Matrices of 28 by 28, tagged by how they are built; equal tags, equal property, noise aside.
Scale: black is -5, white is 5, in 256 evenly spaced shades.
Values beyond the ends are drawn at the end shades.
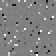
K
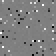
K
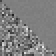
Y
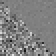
Y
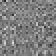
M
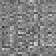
M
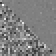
Y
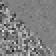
Y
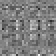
M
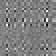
M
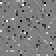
K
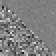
Y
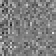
M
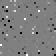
K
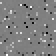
K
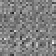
M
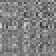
M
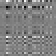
M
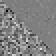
Y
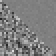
Y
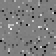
K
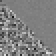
Y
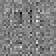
M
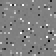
K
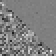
Y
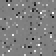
K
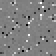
K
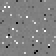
K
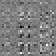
M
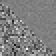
Y
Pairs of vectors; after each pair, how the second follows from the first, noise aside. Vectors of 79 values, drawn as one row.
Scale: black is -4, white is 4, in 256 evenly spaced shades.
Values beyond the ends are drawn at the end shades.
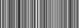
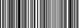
scaled up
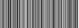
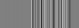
partly zeroed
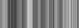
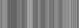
shrunk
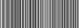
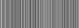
shrunk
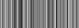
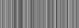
shrunk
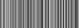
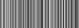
copied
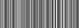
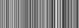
sign-scrambled
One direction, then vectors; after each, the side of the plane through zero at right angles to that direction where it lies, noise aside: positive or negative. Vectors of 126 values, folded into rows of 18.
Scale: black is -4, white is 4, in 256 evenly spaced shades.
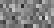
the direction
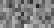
negative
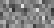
negative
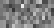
negative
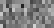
positive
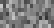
negative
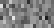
negative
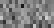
positive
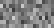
negative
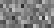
positive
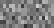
positive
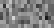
negative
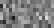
positive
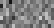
positive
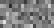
negative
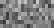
positive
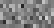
positive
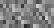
positive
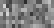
positive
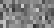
negative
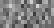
positive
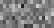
positive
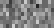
negative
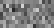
negative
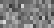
negative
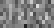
positive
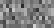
positive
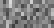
positive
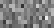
positive
